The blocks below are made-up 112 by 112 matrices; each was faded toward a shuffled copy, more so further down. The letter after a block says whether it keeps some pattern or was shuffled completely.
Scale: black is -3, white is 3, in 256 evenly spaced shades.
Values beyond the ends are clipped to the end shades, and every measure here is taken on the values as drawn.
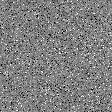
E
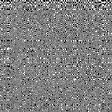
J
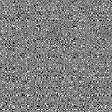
J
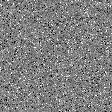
E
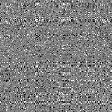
J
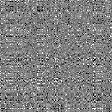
J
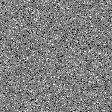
E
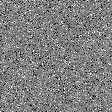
E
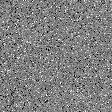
E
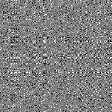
J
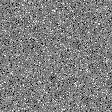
E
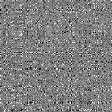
J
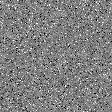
E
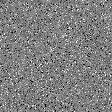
E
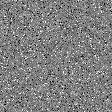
E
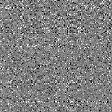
J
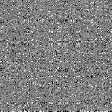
J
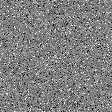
E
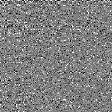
J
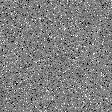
E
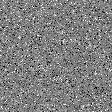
E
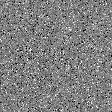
E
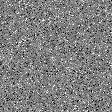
E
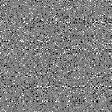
J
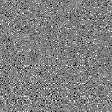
J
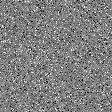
E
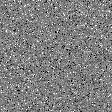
E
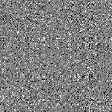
J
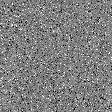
E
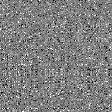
J
